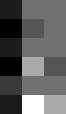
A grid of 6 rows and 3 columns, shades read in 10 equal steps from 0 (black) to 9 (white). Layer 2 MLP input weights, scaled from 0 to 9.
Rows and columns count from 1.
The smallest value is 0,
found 2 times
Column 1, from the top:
1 0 1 0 2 1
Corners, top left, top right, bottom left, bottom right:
1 4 1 6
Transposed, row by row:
1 0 1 0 2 1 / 4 3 4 6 4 9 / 4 4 4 3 4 6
